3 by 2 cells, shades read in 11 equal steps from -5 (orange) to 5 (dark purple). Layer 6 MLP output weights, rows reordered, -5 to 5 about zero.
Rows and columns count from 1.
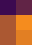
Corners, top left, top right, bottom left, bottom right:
5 3 -1 -4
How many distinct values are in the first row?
2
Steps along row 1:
down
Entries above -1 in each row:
2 0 0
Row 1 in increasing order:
3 5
